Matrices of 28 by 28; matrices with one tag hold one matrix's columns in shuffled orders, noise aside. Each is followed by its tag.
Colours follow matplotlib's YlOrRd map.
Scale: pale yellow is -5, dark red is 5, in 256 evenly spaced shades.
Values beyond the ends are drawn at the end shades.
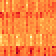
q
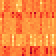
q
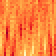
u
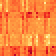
q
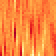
u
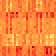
q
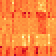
q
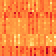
q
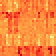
q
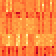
q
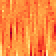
u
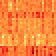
q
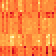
q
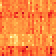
q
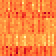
q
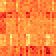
q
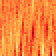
u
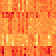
q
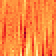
u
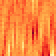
u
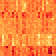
q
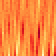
u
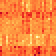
q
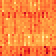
q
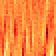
u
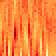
u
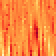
u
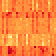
q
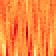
u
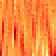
u
